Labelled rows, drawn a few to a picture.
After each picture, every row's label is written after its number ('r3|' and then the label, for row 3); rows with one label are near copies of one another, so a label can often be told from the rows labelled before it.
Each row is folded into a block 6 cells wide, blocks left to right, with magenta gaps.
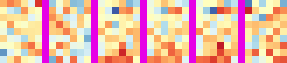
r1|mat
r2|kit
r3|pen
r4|pen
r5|pen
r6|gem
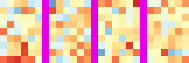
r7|pen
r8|gem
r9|mat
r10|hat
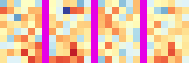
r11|gem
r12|pen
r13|kit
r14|pen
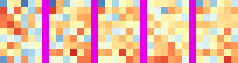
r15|kit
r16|gem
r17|gem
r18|pen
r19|gem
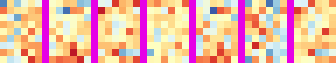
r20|gem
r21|pen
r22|hat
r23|mat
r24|pen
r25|kit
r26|hat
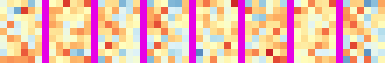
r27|pen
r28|hat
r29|kit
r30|kit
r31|mat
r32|gem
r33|hat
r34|kit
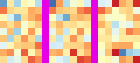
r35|gem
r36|gem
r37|hat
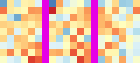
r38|gem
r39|gem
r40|kit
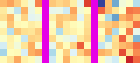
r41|mat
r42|mat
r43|gem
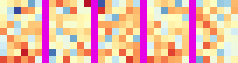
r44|pen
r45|mat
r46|gem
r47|pen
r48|kit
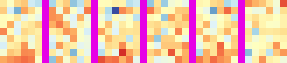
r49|pen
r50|kit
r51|pen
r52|gem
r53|pen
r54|mat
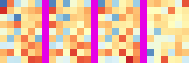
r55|gem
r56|gem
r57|gem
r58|mat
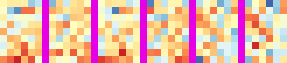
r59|pen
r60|gem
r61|pen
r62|gem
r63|kit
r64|kit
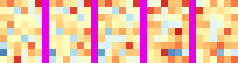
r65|mat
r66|mat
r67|mat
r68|hat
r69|hat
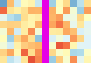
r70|gem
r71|kit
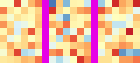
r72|hat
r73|gem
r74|hat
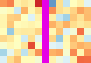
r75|mat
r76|gem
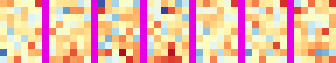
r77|mat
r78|pen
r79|gem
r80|pen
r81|mat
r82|mat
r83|hat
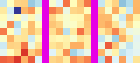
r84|pen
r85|hat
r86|kit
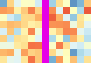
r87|gem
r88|kit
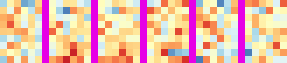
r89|kit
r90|pen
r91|pen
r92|hat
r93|kit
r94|mat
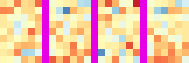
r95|hat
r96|pen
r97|mat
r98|pen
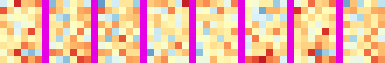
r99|hat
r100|gem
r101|gem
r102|mat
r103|mat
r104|pen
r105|hat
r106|gem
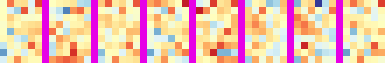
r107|mat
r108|pen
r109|mat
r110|mat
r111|hat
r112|kit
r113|kit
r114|mat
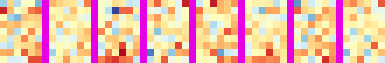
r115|gem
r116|mat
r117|pen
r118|mat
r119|hat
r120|pen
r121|gem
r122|mat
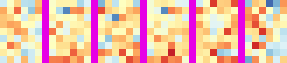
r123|kit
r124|pen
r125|gem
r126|pen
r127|hat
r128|kit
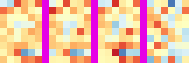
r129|hat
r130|hat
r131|hat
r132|kit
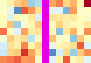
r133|pen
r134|mat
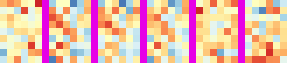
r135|mat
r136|kit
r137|kit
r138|kit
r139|hat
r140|pen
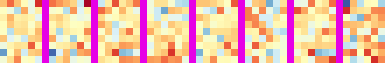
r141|mat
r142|mat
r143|hat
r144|pen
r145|mat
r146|kit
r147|hat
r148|gem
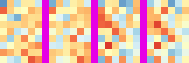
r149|gem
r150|gem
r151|kit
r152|kit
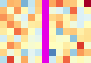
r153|kit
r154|mat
